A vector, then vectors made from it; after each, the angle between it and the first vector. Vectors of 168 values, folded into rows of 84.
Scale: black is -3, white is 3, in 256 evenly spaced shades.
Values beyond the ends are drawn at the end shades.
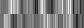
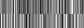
orthogonal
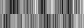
nearly opposite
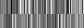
partly opposed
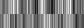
nearly parallel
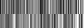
partly opposed
